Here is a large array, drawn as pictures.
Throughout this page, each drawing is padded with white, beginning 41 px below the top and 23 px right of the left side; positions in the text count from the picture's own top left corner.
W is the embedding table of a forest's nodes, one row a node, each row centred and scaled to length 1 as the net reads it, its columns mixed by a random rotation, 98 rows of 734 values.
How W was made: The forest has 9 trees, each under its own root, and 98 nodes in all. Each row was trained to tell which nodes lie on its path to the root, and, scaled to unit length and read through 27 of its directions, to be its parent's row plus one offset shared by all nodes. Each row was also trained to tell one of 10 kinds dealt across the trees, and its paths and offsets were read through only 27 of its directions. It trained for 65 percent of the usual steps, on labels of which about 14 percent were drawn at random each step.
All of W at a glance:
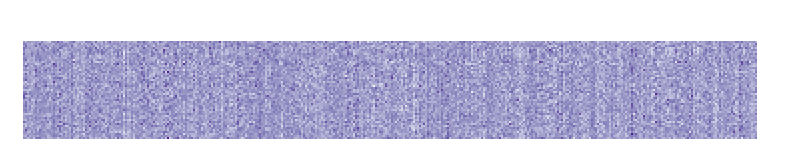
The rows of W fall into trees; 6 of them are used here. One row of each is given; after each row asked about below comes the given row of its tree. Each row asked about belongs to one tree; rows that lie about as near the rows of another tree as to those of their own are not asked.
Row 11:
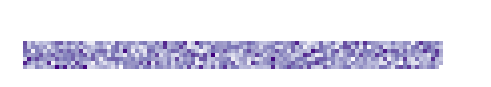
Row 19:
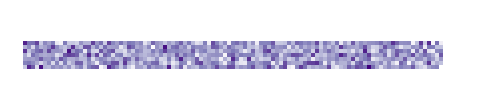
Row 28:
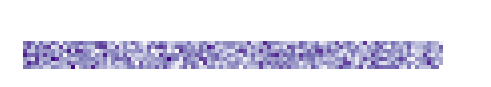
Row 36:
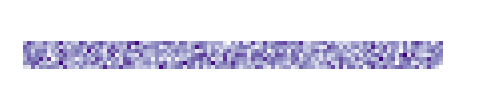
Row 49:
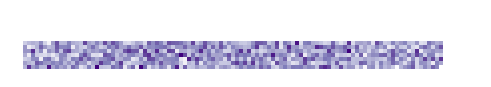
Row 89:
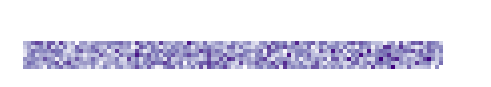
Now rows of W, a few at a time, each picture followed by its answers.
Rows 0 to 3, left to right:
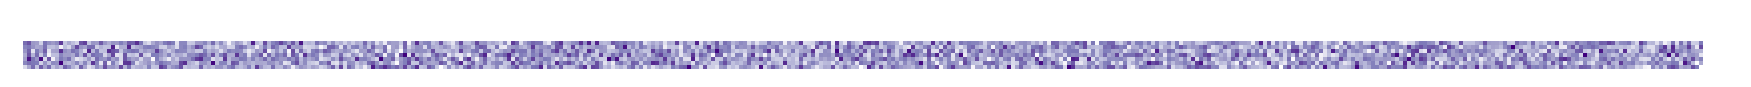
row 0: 36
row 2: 19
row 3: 49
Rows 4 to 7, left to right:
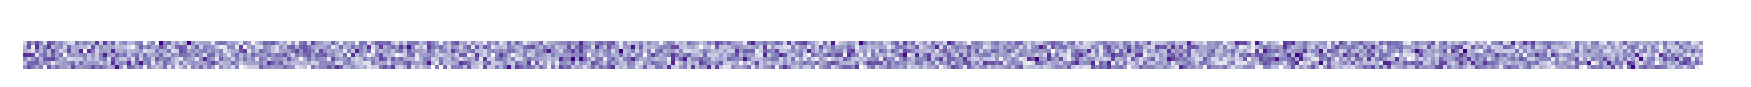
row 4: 89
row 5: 49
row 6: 19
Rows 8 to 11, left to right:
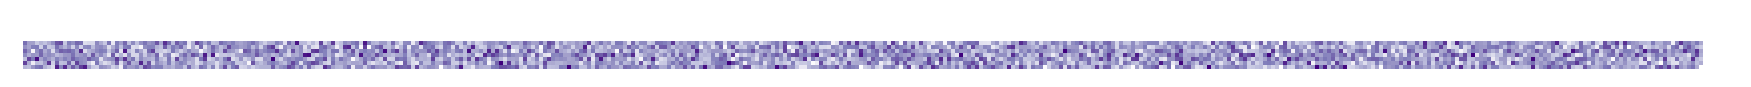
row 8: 11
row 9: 11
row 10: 19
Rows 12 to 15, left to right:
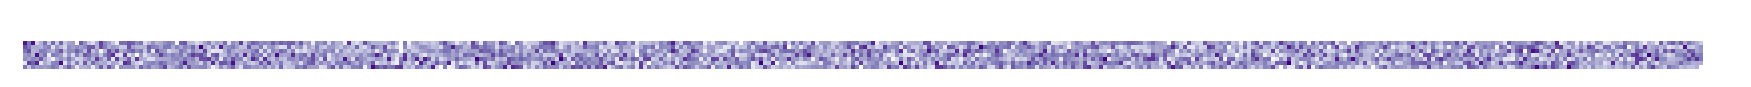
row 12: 28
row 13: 11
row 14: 49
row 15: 11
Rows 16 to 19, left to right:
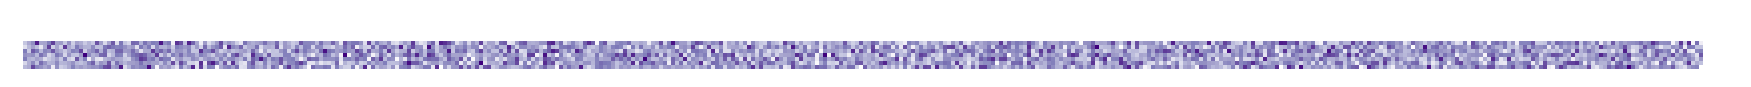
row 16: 89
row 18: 49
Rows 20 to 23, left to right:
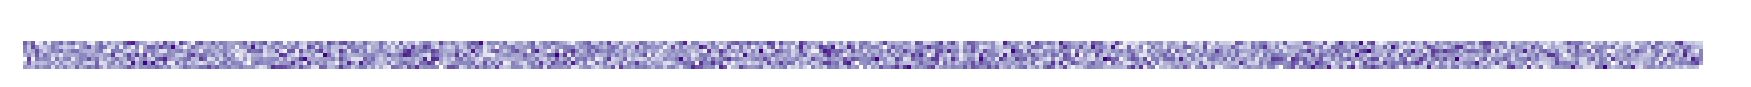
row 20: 11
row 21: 89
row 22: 11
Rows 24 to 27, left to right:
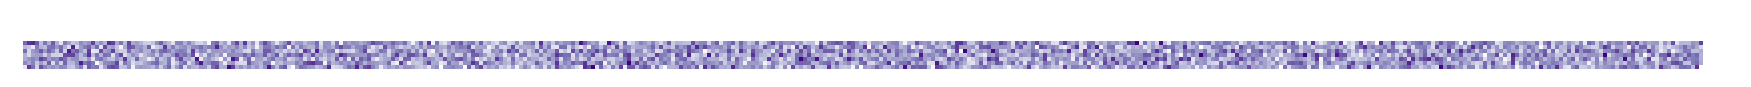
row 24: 19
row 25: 89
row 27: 28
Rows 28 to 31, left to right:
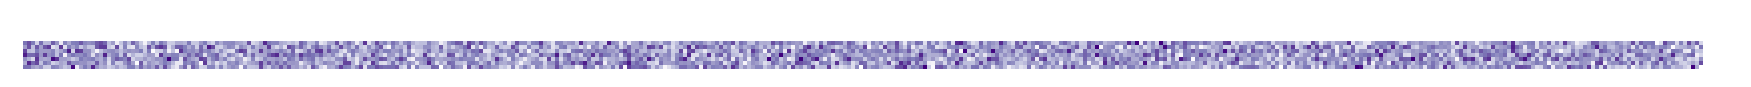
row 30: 49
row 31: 49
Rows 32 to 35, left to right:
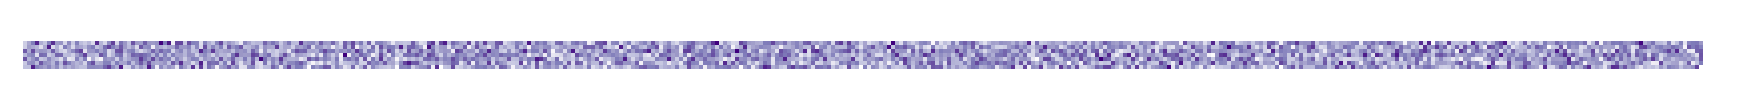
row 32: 89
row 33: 19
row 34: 89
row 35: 89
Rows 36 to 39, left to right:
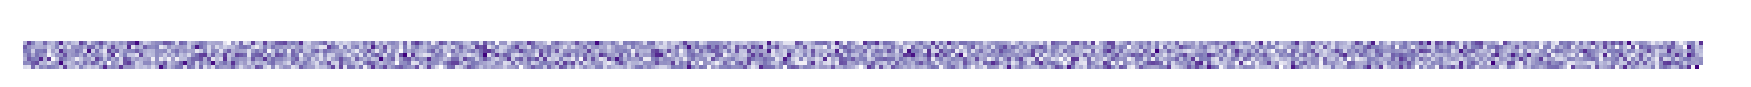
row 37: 19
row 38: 19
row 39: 89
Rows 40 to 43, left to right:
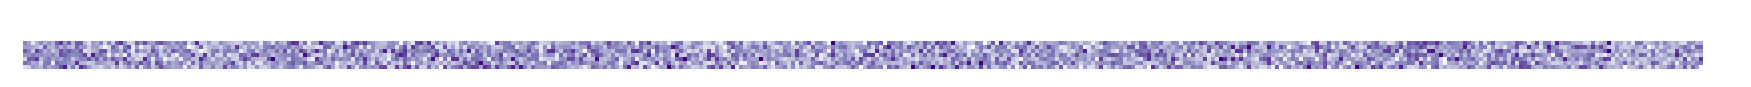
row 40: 36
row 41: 49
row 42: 89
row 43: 49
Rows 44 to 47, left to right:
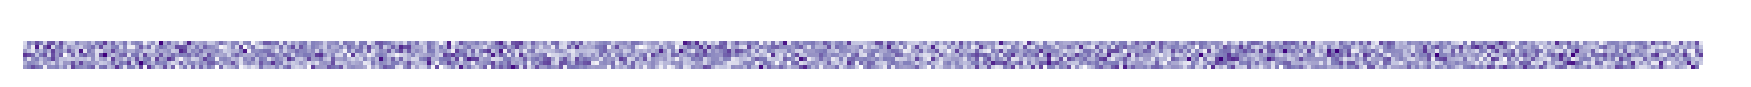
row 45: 36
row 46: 89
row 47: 28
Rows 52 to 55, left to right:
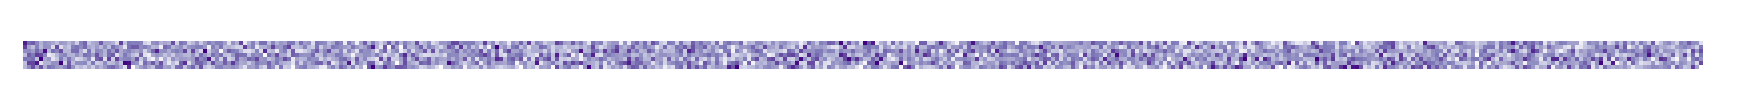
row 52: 19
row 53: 19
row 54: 28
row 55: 11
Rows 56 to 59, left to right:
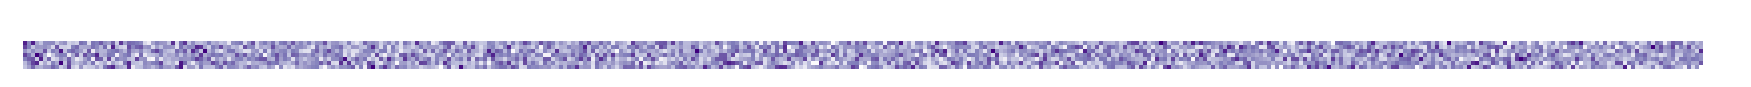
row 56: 19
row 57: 11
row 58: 89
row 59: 89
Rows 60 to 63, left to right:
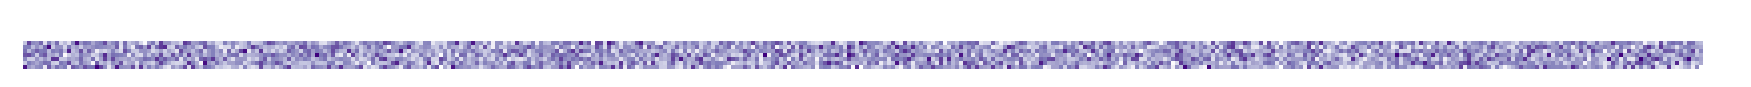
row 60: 49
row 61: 89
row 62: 19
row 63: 89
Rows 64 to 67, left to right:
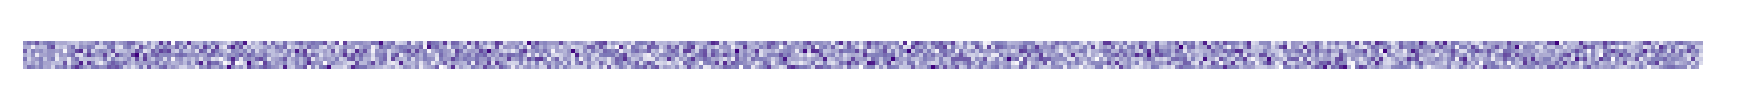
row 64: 89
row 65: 19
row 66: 19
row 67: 49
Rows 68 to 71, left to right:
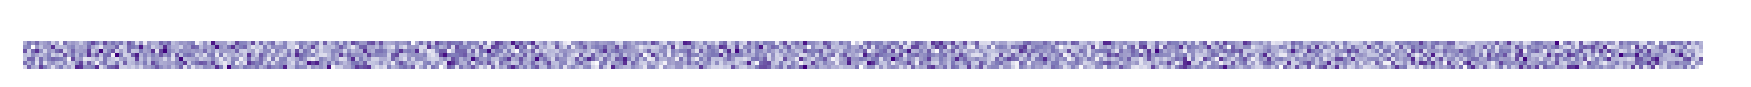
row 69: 19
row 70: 19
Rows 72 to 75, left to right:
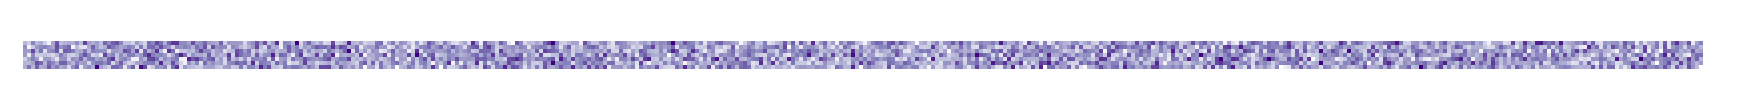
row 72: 49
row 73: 11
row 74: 89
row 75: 36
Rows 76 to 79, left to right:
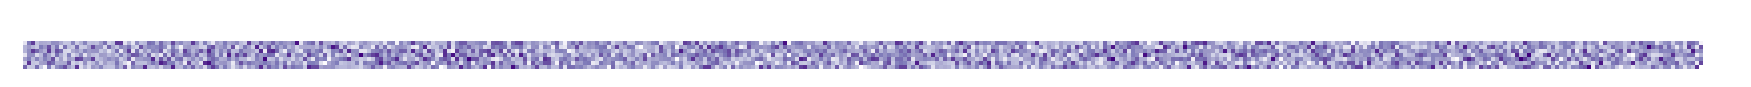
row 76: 49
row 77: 36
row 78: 36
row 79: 89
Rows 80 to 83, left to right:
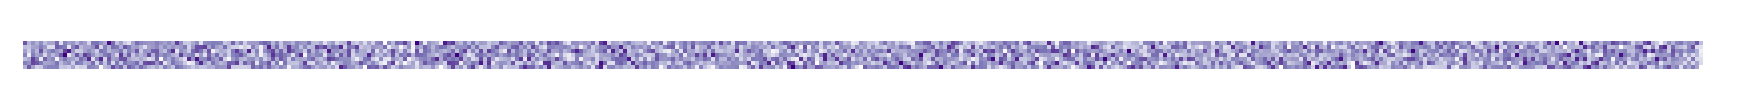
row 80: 19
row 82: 49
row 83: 49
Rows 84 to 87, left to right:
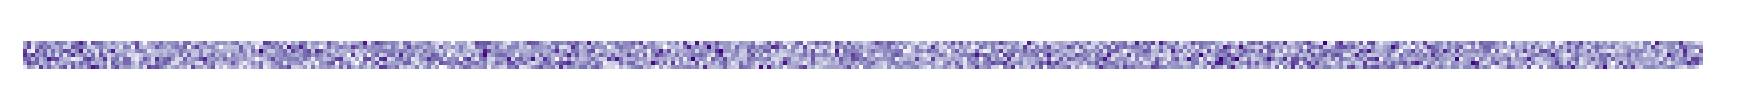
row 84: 36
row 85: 36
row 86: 89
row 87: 19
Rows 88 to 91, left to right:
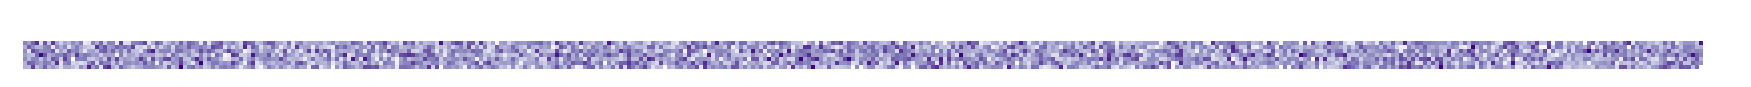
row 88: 19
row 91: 11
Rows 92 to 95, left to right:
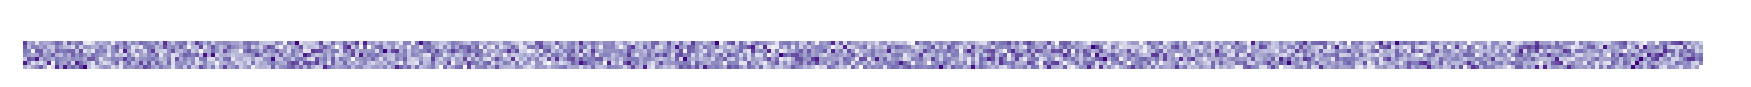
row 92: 11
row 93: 49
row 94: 49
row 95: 36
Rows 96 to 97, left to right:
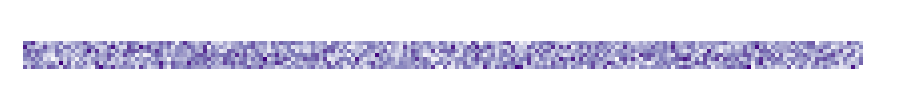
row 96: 49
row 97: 49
